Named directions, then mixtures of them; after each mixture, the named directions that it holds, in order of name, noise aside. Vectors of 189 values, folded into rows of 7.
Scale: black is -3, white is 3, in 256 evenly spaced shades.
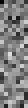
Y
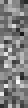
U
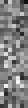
U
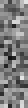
U, Y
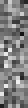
U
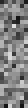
U, Y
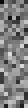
Y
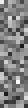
U, Y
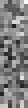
U, Y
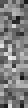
U, Y
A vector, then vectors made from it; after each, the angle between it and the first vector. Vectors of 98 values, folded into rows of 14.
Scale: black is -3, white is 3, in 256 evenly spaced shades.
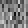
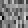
orthogonal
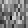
nearly opposite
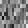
orthogonal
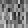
nearly parallel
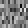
orthogonal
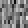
orthogonal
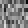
orthogonal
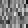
orthogonal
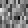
orthogonal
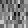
nearly parallel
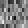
partly aligned
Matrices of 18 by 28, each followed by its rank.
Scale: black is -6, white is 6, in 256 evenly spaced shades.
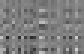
two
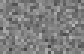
full rank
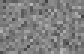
full rank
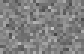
full rank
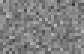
full rank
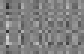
two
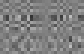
two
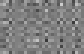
two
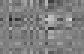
two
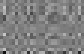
two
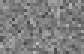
full rank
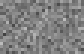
full rank
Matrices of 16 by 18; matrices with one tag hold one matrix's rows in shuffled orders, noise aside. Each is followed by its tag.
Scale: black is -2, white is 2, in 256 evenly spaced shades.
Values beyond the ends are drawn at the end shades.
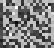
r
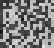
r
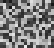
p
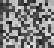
r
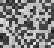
p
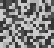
p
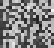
r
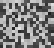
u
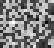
u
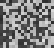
r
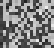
r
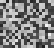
u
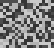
p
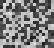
u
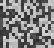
r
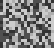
r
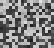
p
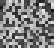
u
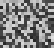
u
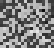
p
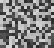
p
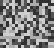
u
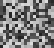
u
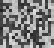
r
